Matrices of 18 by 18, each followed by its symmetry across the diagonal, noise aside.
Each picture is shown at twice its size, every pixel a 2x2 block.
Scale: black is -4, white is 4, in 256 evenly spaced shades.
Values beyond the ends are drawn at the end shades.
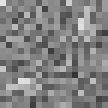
symmetric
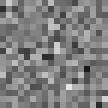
antisymmetric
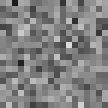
neither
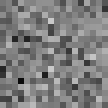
neither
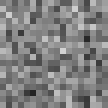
neither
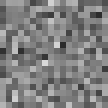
antisymmetric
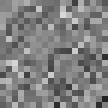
symmetric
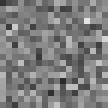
neither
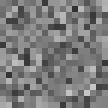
symmetric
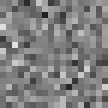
antisymmetric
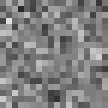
antisymmetric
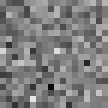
neither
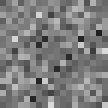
symmetric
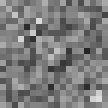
symmetric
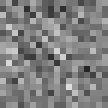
antisymmetric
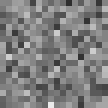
neither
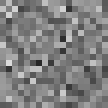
symmetric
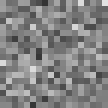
neither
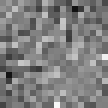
symmetric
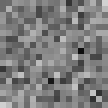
symmetric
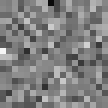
antisymmetric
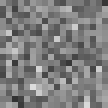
neither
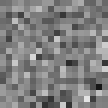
antisymmetric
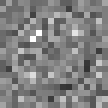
symmetric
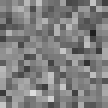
antisymmetric
